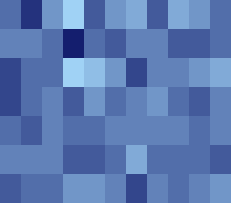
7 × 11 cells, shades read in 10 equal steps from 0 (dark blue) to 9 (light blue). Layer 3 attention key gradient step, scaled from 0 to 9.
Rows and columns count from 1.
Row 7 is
3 4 4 6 6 5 2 5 4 5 6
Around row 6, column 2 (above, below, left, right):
3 4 5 5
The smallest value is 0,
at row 2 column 4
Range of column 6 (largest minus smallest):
3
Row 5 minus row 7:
1 -1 1 -2 -2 0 3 0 1 -1 -1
